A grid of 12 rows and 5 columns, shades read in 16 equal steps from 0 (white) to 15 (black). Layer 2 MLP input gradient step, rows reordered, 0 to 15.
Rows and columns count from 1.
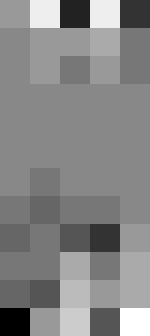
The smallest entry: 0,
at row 12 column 5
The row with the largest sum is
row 9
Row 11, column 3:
4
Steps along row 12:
down down up down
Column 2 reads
1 6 6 7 7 7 8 9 8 8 10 6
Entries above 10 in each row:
2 0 0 0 0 0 0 0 1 0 0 1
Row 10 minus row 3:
1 2 -3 2 -3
